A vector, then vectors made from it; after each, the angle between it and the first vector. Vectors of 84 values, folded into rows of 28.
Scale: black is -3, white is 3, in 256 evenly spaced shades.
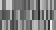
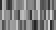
nearly opposite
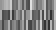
partly aligned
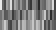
partly aligned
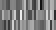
partly opposed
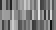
nearly opposite
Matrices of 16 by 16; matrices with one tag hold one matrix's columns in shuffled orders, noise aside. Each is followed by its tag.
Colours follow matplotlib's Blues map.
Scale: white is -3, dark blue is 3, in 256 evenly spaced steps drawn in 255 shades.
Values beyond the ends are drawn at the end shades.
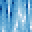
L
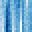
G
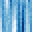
G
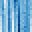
G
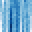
G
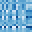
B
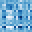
B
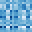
B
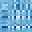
B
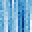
G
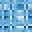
B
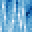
L
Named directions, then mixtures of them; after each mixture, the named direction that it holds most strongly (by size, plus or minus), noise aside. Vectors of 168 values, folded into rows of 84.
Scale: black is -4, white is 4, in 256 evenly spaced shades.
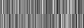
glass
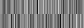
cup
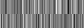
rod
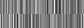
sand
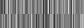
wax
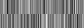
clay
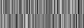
glass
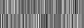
clay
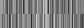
wax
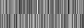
wax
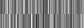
wax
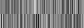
rod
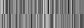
wax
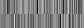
cup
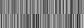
sand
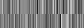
glass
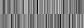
cup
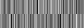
cup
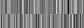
rod
